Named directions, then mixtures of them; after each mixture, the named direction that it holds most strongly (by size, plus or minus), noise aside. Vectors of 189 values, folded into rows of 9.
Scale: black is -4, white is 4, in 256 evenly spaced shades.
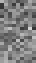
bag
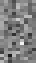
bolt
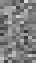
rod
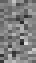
bolt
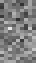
bag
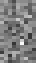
bolt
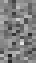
bolt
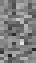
bolt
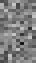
bag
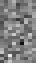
bolt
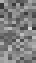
bag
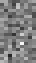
bolt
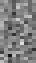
bolt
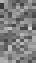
bag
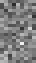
bag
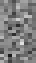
bolt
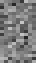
rod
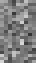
bolt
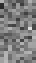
bag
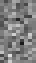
bolt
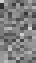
bag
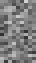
rod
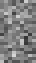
rod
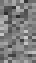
rod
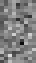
bolt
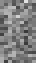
rod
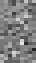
bolt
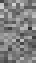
bag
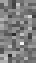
bolt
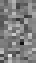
bolt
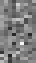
bolt
